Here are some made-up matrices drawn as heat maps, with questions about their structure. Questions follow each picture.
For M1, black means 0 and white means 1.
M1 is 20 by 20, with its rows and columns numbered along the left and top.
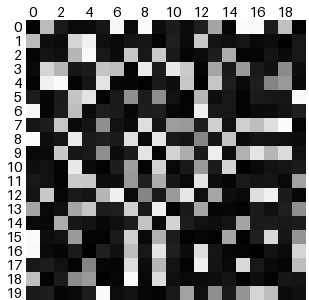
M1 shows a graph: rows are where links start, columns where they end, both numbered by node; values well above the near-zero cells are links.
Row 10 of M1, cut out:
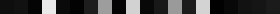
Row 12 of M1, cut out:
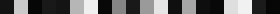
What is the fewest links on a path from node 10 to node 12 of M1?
1
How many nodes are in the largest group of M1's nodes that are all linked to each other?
3
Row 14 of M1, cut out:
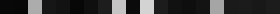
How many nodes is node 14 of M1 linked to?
4
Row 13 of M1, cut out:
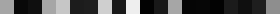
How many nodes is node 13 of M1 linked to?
7
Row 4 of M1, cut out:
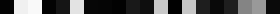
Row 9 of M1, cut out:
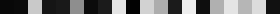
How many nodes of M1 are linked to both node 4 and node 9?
6
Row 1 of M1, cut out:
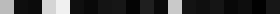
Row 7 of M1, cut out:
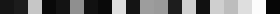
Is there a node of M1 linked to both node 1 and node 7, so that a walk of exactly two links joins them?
no
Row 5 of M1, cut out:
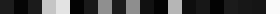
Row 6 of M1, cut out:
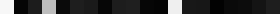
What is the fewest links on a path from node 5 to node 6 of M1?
2
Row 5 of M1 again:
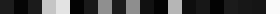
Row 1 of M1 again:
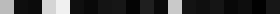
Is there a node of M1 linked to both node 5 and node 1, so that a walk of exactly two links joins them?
yes
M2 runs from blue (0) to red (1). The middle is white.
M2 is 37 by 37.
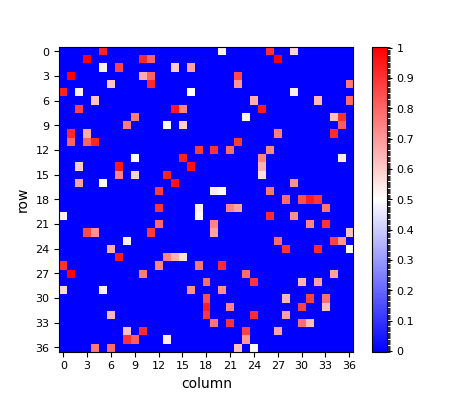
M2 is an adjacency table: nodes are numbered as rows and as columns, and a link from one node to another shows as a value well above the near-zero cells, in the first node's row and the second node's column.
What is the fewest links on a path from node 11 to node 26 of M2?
4
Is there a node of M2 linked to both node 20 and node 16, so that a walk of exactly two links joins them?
yes
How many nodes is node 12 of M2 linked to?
4
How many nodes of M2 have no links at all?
0
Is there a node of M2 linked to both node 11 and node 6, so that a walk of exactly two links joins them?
yes
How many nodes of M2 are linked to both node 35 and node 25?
1
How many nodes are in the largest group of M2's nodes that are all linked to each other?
3
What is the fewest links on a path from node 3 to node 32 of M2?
4
